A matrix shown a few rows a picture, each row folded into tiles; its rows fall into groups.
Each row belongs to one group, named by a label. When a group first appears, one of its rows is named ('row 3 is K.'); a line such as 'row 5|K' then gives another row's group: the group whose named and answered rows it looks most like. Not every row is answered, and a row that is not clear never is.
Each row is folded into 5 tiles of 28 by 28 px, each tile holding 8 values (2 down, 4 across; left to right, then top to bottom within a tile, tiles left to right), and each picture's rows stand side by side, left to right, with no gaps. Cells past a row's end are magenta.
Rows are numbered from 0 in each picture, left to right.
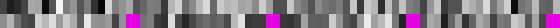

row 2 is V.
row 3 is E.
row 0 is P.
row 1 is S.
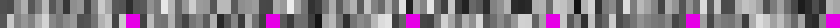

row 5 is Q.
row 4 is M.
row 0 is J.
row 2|V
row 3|V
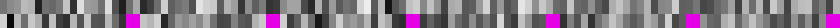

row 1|P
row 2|Q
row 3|S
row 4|V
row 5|J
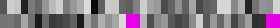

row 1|Q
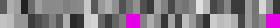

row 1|P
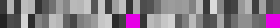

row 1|J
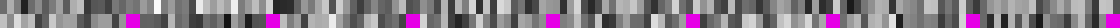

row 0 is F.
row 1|S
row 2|P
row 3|Q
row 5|V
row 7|S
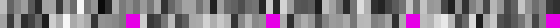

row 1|Q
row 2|Q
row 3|F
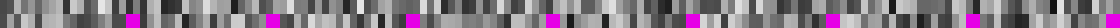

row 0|J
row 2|F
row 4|Q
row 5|P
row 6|P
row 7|Q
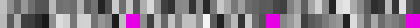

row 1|F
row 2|P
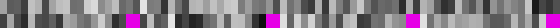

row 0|S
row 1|S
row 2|F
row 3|F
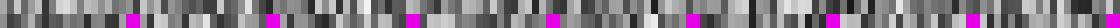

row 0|S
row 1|F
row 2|Q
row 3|J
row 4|E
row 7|Q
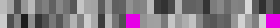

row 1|F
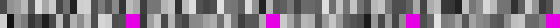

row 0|Q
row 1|M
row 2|J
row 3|E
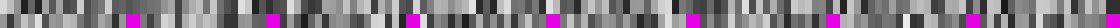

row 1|J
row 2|E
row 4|J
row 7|E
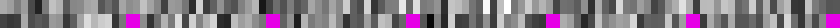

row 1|F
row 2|V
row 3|S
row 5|M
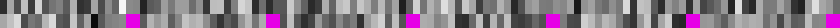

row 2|E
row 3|M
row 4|V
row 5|P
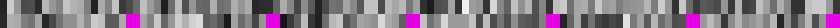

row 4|S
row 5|P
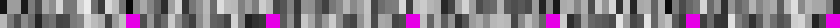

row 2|V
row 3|Q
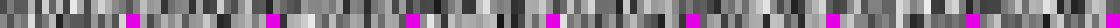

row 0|J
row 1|F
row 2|J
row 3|P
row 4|M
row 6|E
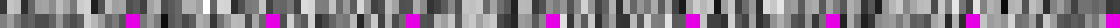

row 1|E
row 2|M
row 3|J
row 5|M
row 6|E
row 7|F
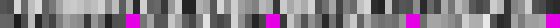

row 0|S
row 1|S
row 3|J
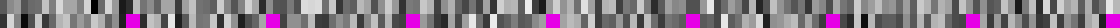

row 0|E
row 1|M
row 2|M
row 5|V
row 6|S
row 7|M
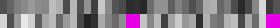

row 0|J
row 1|P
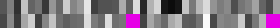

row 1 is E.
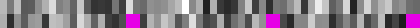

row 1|J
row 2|S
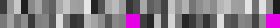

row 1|S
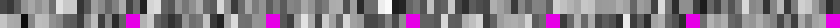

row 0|P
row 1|E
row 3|V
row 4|S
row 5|J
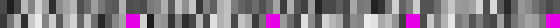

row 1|Q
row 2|V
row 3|J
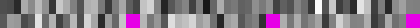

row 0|P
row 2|Q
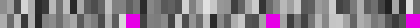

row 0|M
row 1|E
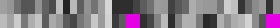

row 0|F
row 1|V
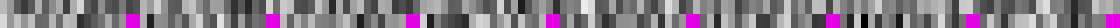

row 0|F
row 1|Q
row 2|F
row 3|Q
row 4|M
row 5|V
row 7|P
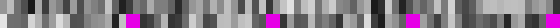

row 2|M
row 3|S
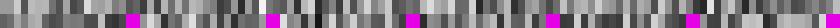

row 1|P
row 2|M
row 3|M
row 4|S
